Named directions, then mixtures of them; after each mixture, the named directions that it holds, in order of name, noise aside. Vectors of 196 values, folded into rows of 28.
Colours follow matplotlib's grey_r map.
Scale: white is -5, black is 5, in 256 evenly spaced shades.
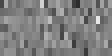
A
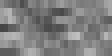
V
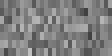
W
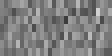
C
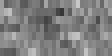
A, V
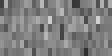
A, W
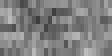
V, W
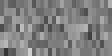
V, W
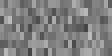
W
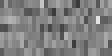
A, V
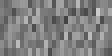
C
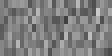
C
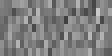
C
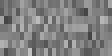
W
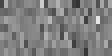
A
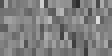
A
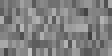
W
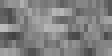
V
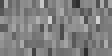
A, W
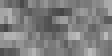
V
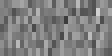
C
